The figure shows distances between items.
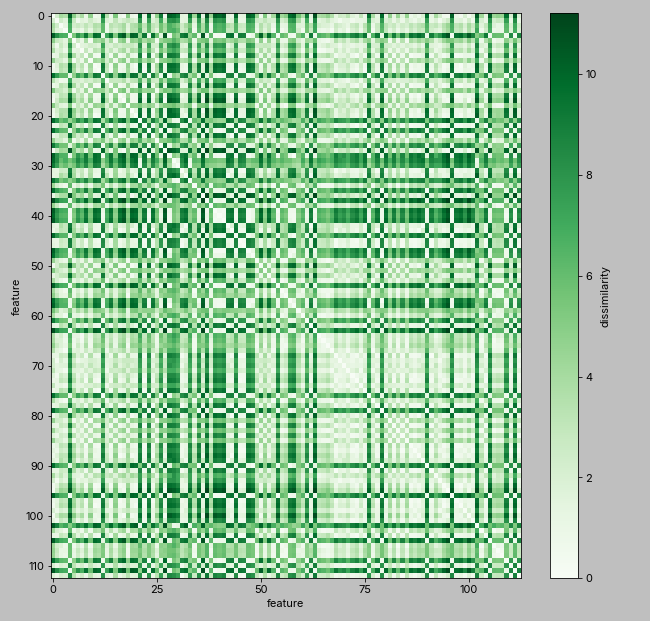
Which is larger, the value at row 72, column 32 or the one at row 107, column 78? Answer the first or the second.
the second
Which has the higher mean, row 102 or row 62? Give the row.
102
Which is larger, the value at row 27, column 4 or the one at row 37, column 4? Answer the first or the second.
the first
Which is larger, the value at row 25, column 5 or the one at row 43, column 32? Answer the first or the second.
the second
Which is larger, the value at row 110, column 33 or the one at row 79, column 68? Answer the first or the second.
the second
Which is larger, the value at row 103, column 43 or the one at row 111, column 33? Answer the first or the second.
the second
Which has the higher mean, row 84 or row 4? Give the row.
4
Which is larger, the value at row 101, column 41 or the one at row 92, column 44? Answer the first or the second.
the first
